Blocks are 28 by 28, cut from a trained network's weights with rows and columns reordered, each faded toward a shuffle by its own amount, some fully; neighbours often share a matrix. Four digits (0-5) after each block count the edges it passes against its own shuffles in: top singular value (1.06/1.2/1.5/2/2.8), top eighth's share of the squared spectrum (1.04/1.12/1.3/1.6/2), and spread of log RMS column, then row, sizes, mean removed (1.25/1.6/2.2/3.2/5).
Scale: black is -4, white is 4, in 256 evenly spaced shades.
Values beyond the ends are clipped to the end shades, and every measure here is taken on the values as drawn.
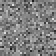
0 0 0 0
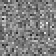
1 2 0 0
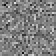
1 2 0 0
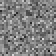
0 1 0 0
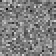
0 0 0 0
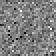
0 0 0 0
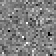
0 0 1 0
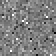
0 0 0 0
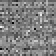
2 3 1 1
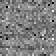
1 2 1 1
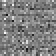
2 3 2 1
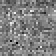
1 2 0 0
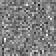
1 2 0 1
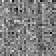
2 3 0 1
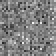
1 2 0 1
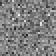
0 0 0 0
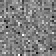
1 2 0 1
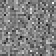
0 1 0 0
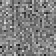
1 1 0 1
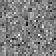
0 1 0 0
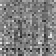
2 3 1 2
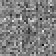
1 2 0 1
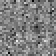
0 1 0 1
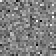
0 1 0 0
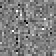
1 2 1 0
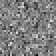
2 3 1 0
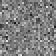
2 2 1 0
